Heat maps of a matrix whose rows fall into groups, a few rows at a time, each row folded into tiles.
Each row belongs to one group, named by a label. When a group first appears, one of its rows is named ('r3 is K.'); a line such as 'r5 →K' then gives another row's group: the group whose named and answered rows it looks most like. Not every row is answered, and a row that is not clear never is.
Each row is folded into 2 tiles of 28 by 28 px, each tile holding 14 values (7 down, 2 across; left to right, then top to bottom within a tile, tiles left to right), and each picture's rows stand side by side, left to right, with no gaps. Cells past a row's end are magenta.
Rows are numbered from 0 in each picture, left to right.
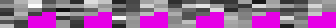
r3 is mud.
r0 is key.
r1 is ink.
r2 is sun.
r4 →sun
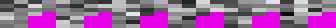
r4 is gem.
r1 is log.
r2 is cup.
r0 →sun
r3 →mud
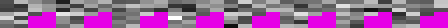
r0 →sun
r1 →sun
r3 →sun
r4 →sun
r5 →cup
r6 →ink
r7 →cup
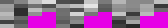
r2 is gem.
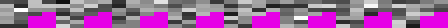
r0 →mud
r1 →key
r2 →gem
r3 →mud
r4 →key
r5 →log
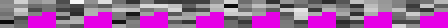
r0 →key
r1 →gem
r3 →cup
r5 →log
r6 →gem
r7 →cup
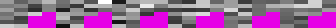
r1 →sun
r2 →key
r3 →ink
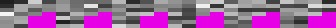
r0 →mud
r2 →cup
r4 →ink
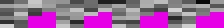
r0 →key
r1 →log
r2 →key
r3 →cup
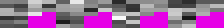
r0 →gem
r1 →key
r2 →sun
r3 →mud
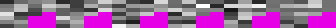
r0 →mud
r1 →sun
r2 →cup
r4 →ink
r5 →ink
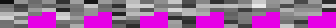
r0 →sun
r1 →sun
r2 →key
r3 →log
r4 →ink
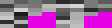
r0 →mud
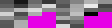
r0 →mud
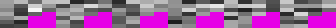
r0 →gem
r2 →gem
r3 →mud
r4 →ink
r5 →cup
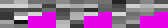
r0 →ink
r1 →ink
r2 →mud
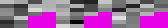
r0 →gem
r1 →cup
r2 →sun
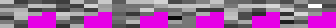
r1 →sun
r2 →gem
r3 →ink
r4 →mud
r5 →key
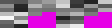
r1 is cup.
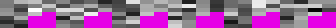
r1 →log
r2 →gem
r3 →ink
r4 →gem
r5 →ink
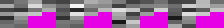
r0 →ink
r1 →ink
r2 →mud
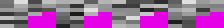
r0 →key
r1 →gem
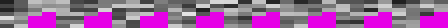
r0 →sun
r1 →cup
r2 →ink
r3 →cup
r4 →log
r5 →cup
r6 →cup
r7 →mud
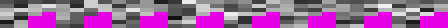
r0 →mud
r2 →mud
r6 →cup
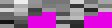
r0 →key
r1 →key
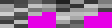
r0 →mud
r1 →sun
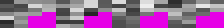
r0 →sun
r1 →key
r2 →gem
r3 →mud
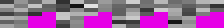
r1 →sun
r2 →key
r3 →gem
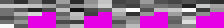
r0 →ink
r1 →cup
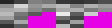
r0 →mud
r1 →mud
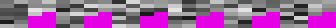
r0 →gem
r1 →sun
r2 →key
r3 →cup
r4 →log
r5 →gem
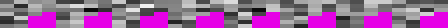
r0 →gem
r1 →ink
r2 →log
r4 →cup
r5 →gem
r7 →log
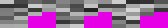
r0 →log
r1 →cup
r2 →log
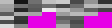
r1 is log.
